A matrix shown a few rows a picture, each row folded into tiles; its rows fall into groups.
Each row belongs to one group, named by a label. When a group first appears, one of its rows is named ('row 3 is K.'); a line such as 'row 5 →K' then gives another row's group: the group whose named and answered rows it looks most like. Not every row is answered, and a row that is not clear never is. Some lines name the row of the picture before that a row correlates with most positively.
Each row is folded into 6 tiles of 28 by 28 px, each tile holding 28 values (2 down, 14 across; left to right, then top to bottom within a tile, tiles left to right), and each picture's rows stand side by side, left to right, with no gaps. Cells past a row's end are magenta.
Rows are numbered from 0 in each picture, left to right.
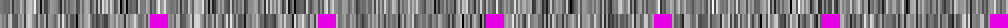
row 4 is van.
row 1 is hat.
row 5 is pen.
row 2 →van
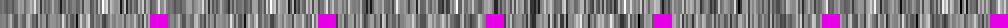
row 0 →hat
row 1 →hat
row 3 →van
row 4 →pen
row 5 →hat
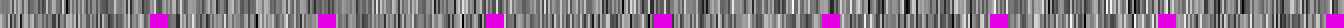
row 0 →pen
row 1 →van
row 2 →van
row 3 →van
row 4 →van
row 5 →pen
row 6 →hat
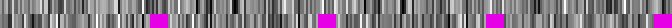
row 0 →van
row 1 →pen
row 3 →van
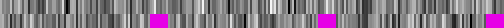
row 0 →pen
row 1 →hat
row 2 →van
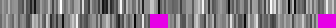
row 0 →van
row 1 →hat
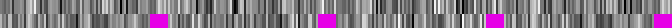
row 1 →pen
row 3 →hat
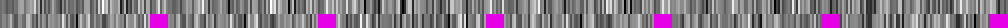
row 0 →hat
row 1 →hat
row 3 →hat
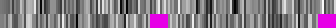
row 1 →pen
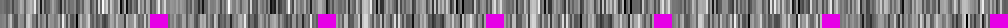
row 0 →hat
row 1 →van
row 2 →hat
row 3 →hat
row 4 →hat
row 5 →van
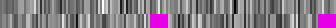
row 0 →hat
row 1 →pen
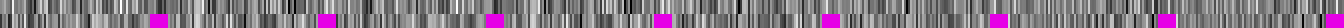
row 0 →van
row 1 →hat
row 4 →pen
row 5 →pen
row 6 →van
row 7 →van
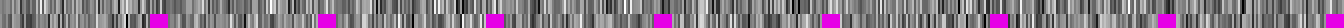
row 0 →van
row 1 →hat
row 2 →hat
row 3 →van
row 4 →hat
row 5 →van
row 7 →pen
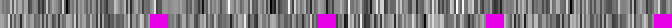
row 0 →pen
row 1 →van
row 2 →van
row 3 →pen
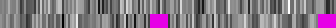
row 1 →van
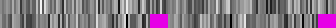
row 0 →van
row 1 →van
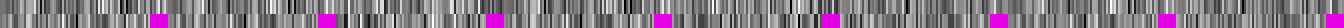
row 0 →hat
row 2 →van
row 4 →van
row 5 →pen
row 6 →hat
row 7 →pen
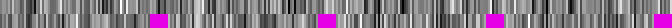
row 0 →van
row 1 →hat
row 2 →pen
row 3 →pen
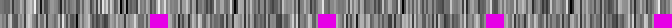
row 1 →pen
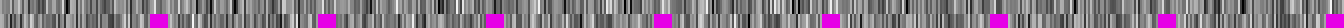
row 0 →pen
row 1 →pen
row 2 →van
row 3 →hat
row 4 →hat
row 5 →pen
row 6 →pen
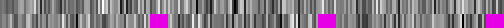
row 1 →pen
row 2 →van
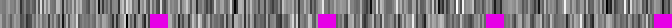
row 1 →pen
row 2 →van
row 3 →van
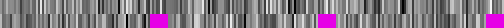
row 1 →hat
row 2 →pen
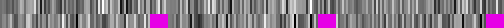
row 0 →hat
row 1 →van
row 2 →van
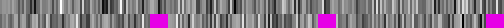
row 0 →van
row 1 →pen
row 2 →van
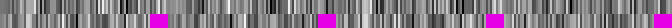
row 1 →van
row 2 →hat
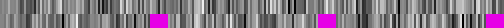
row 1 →hat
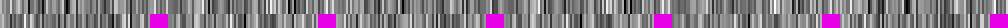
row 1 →hat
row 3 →hat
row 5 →pen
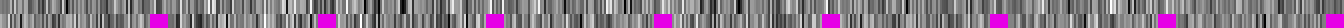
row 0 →pen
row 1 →van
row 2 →pen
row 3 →hat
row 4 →pen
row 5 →pen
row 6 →hat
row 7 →van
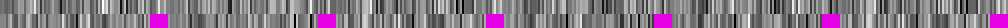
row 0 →hat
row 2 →hat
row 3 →van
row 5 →hat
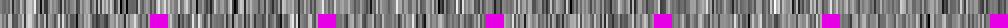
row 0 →hat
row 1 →pen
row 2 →van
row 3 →pen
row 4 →hat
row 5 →van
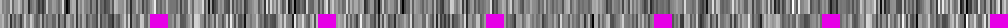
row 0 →pen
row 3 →van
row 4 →van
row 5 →hat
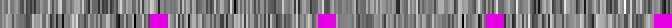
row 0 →van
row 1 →pen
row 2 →van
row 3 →van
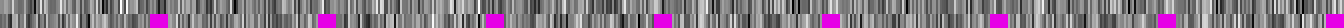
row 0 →van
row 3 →van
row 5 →pen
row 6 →hat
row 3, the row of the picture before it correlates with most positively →0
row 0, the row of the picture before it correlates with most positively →3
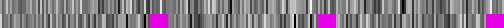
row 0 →van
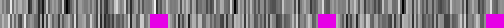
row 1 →pen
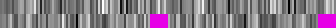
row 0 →hat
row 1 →hat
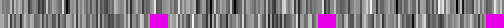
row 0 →pen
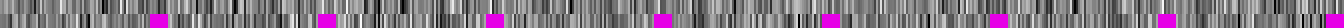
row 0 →van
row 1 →pen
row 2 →pen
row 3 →pen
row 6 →pen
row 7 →van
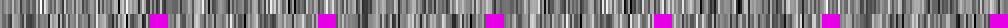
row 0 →van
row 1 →hat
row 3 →hat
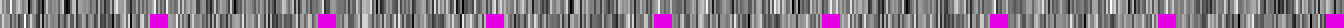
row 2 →hat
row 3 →pen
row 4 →hat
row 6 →hat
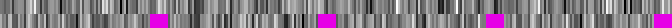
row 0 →hat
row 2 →van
